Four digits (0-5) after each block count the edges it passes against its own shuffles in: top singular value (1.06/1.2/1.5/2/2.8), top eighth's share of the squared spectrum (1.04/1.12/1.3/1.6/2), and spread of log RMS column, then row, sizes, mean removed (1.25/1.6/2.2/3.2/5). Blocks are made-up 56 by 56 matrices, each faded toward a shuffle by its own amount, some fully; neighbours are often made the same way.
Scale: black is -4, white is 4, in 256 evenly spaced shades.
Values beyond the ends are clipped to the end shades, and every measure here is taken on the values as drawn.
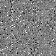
3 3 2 0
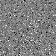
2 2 0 1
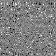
3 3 1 1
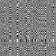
5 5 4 3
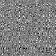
4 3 2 2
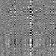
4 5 3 2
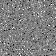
2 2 0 1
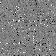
2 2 0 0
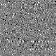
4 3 1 2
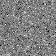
1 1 0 0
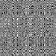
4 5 3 3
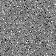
0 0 0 0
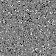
0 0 0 0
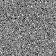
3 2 0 0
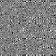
4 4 2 2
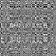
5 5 3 3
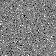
0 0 0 0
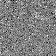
2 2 0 0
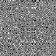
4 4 2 2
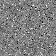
0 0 0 0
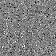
0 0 0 0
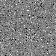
1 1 0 0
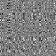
4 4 2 2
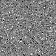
1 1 0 0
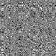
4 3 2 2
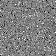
1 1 0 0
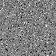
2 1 0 0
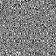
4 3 1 2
